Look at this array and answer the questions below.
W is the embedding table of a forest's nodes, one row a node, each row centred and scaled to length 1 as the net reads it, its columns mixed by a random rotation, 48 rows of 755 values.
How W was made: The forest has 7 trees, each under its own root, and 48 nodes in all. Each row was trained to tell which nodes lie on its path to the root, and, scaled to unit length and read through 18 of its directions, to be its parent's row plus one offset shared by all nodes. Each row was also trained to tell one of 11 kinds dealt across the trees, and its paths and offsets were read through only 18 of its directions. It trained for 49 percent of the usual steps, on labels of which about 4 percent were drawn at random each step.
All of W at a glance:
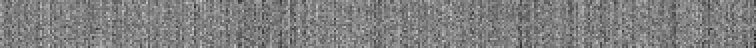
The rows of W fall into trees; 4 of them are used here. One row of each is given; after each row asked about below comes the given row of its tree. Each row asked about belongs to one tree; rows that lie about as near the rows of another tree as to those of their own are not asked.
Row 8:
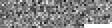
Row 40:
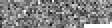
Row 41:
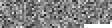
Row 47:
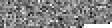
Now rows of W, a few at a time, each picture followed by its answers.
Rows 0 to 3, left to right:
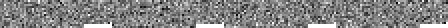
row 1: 47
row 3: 47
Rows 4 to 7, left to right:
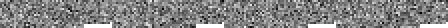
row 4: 40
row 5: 47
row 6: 41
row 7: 40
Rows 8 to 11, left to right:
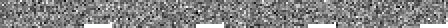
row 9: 41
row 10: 40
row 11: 8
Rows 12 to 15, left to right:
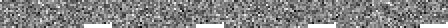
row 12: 40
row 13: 40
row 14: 40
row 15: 41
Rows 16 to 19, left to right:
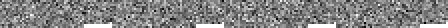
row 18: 47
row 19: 40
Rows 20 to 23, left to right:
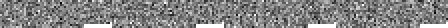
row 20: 47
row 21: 41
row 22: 47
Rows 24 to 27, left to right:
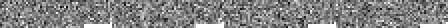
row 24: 8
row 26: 41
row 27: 41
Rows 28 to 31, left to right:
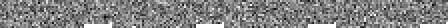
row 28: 8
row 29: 41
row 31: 41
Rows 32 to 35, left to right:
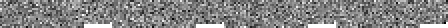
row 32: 41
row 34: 41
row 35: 47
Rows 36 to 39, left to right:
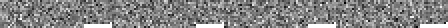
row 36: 47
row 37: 8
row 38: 8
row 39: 47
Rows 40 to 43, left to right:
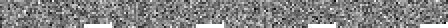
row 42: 47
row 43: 47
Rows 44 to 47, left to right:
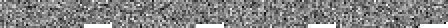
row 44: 47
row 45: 47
